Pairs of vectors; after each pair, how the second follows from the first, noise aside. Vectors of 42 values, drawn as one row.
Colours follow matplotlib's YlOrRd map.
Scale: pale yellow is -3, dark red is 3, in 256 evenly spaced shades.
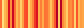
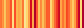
wrapped around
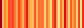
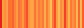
shrunk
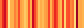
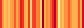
wrapped around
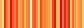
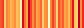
wrapped around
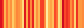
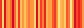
wrapped around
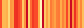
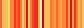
copied
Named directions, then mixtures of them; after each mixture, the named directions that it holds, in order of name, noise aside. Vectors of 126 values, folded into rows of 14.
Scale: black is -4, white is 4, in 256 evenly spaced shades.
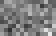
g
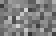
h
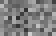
h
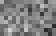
g, h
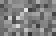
h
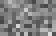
g, h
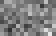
g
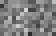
h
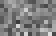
g, h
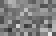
g, h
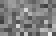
g, h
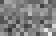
g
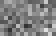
g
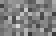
h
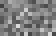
g, h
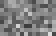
g, h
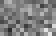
g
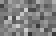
h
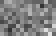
g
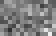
g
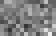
g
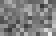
g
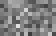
g, h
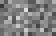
h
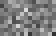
g, h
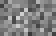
h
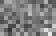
g
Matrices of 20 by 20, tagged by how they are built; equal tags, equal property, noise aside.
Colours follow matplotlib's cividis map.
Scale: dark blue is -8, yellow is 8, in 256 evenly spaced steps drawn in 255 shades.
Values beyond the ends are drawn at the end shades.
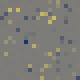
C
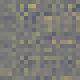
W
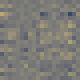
W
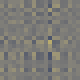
W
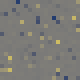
C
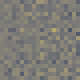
W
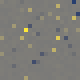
C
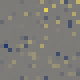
C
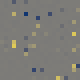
C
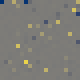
C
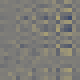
W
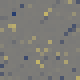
C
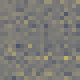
W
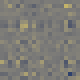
W
